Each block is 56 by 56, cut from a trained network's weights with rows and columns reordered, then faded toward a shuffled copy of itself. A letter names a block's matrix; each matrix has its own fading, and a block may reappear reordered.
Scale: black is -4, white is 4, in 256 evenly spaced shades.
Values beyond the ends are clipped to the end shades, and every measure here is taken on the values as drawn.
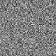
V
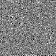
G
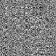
V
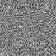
V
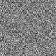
V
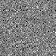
G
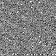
G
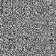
V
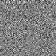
V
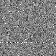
G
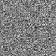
V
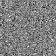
G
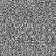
V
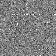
G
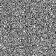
G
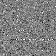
G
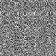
V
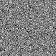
G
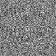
V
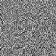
V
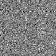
G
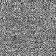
V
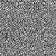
V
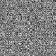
V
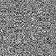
V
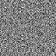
V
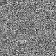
V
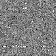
G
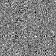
G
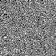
G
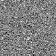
G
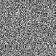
V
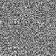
V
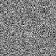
V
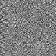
V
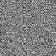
V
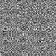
V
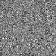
G
